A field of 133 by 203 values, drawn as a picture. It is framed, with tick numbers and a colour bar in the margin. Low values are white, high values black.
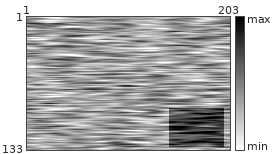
Streaks run across, left to right. An odd patch, higher than its surroundings, sits in the bottom right. The halves do not mirror each other. The bottom right is the ninth with the highest average.
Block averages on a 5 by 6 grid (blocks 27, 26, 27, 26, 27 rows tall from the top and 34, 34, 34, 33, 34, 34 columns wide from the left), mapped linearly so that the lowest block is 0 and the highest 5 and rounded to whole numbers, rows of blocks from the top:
1 1 1 0 1 1 | 1 1 1 0 1 0 | 0 1 2 1 1 1 | 1 1 1 1 4 4 | 1 1 1 1 5 5
